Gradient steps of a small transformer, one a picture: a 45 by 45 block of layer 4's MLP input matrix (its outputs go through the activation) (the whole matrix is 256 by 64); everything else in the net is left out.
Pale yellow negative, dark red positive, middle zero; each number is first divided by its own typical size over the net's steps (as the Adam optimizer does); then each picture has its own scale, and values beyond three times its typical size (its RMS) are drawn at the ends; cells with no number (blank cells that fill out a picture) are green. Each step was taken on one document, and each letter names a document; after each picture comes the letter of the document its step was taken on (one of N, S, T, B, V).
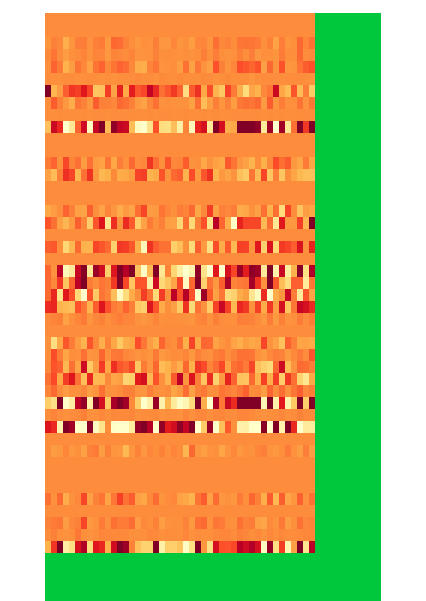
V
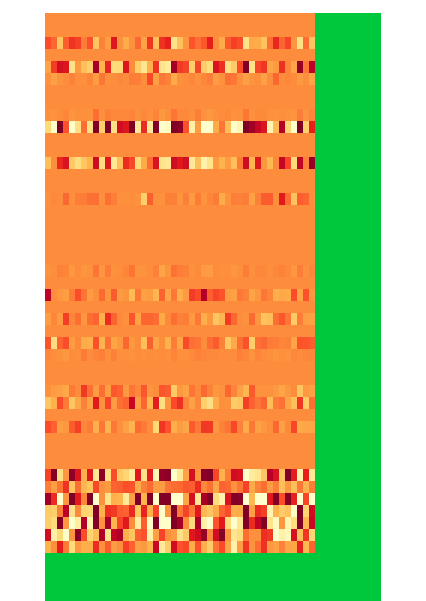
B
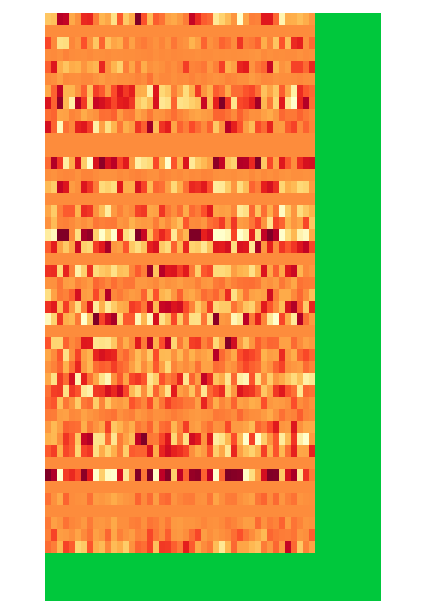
V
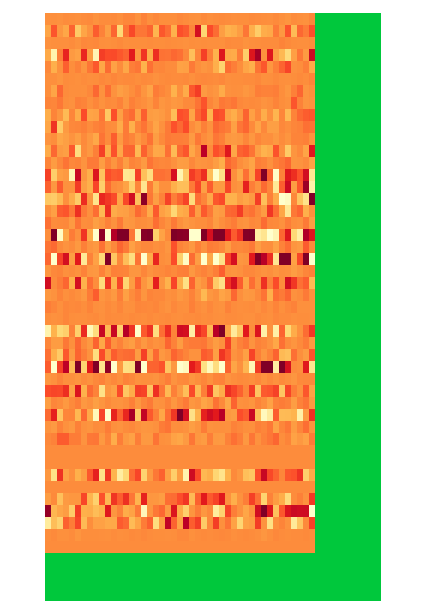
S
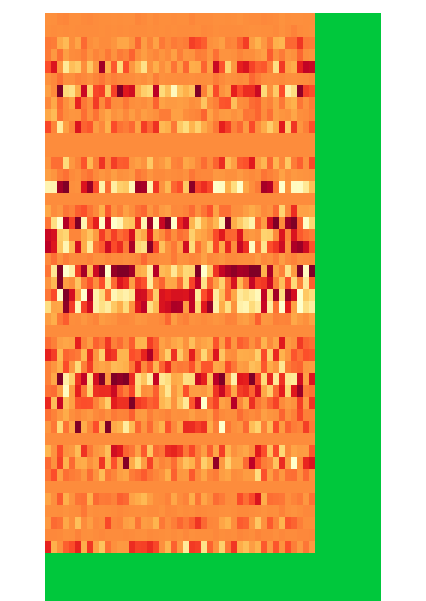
V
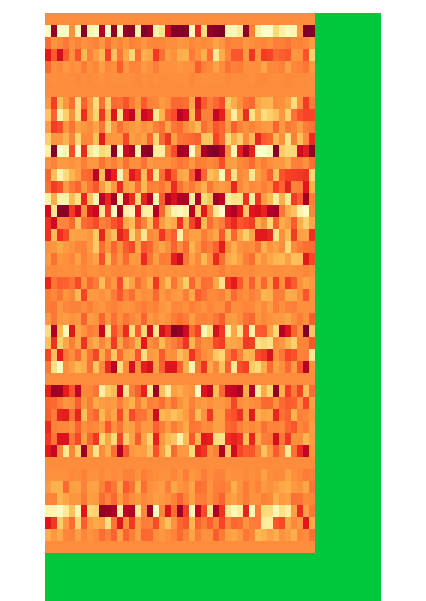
S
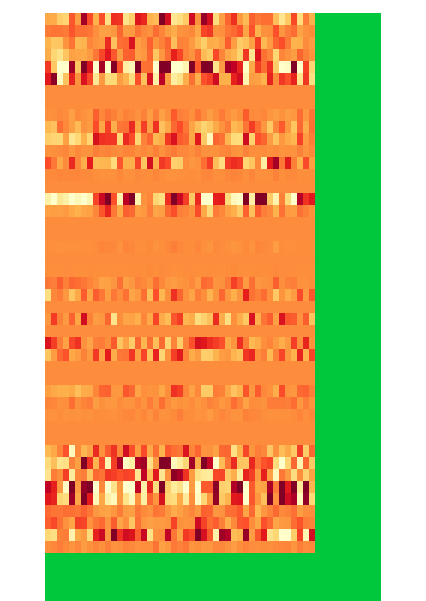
B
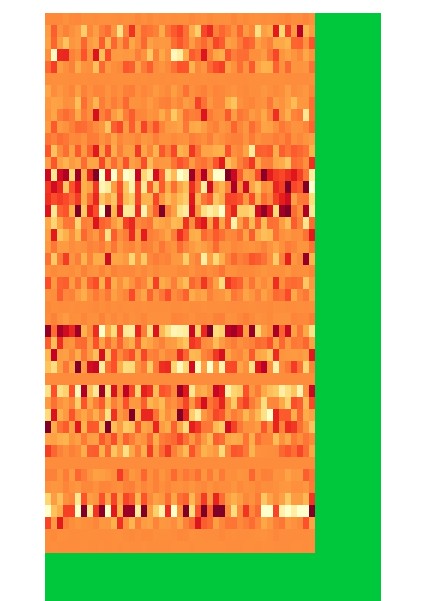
S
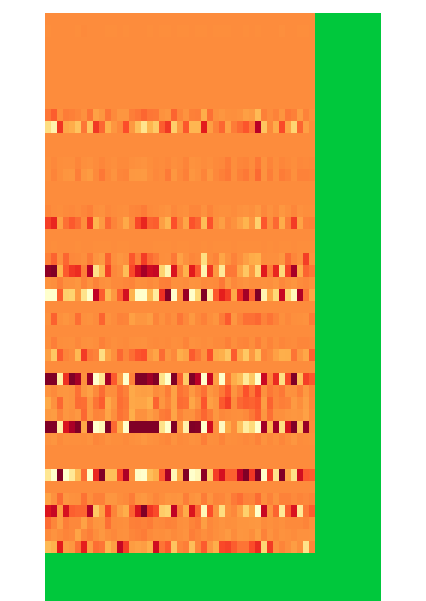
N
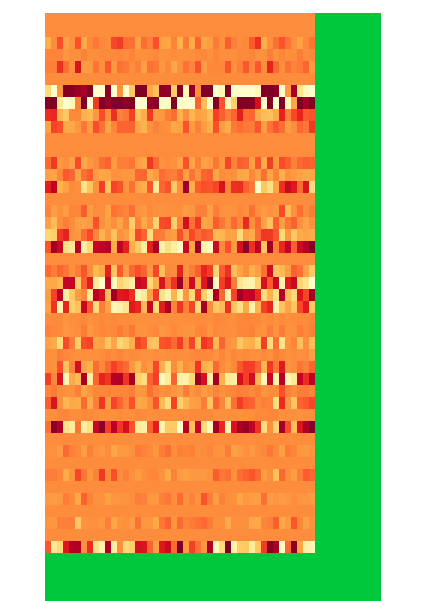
V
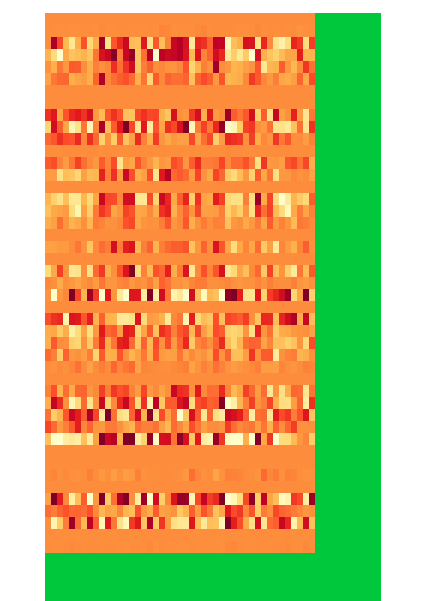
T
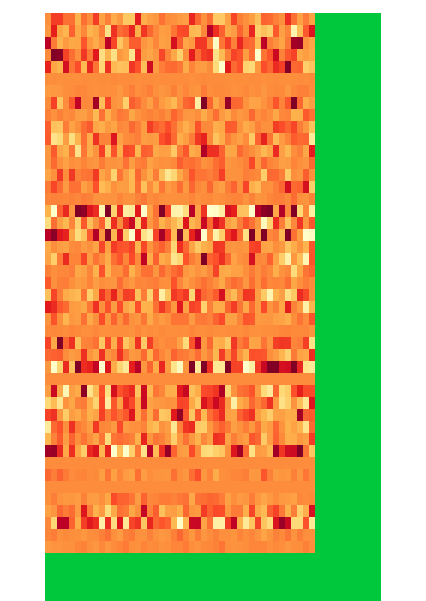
S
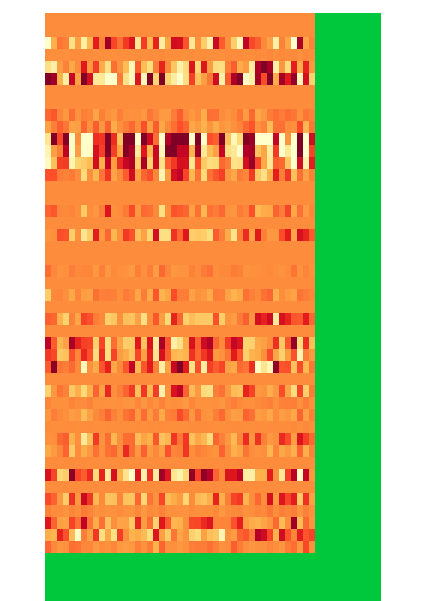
B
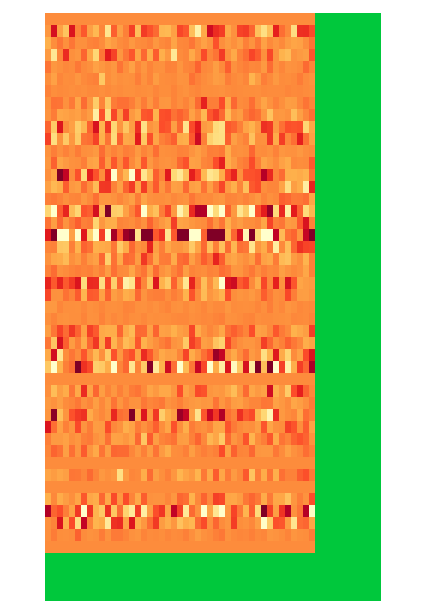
S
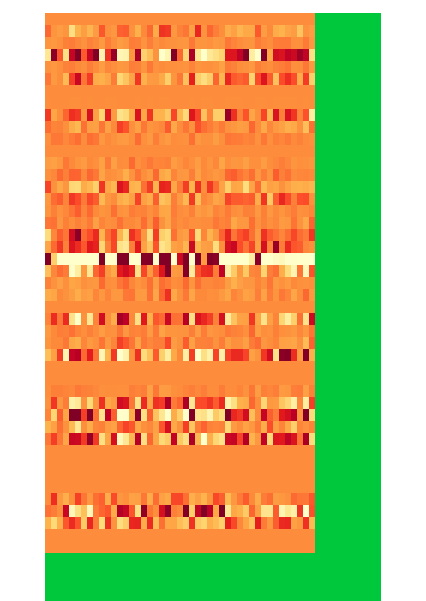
T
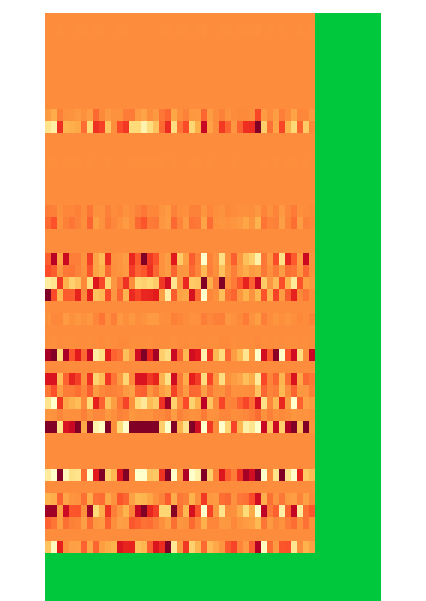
N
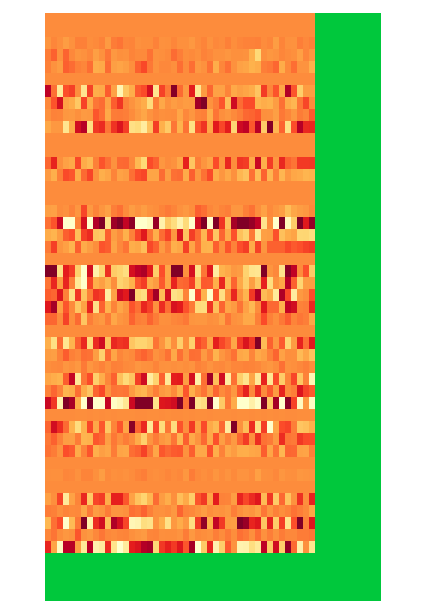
V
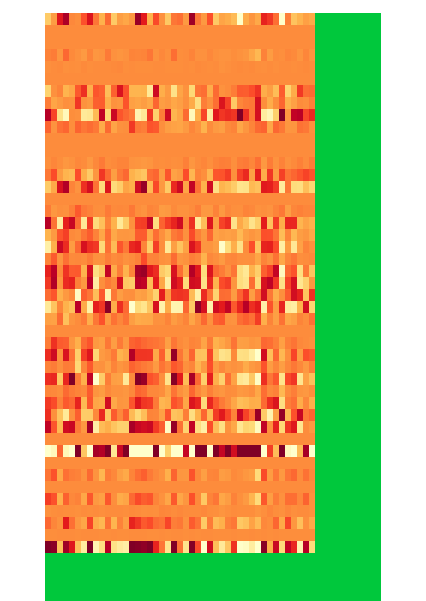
V
